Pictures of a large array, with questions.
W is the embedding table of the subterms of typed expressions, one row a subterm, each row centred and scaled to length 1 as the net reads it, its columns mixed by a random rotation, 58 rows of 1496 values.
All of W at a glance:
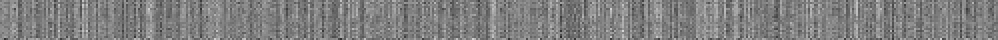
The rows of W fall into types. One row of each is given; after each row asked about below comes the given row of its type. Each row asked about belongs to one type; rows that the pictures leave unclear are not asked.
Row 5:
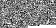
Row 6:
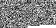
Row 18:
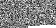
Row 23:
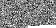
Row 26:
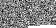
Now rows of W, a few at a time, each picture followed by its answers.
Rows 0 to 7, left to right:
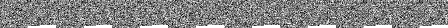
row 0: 6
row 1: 26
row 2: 26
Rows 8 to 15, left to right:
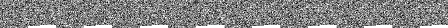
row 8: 26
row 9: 23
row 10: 18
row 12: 5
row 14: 5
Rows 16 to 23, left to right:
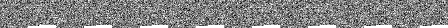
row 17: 18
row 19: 6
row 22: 23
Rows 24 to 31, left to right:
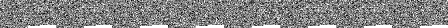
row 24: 23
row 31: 26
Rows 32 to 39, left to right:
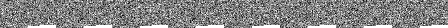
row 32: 23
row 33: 6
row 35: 6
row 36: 18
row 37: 6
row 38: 6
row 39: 18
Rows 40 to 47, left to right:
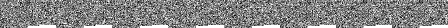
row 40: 26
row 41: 5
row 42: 26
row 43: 23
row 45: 6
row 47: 6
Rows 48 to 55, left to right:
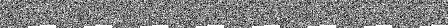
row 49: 18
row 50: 18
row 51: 5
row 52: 26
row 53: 6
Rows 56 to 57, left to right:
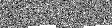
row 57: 23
